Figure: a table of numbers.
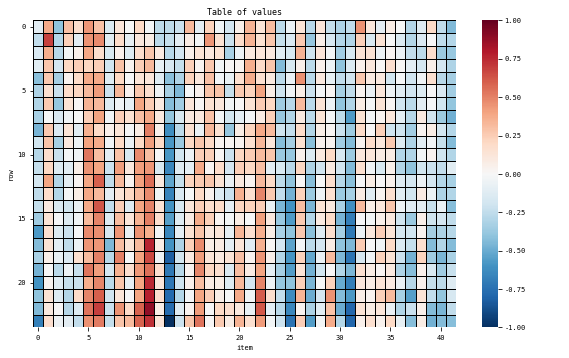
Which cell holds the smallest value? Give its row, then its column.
23, 13
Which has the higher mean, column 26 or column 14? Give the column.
26
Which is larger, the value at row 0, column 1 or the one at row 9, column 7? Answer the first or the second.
the first
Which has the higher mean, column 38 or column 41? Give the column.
38
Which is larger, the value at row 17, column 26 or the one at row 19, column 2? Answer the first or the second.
the first
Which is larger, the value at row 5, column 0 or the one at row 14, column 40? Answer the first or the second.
the second
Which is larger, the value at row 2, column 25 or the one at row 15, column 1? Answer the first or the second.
the second
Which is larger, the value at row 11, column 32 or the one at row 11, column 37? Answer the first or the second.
the first
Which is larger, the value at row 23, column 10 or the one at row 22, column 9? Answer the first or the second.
the first
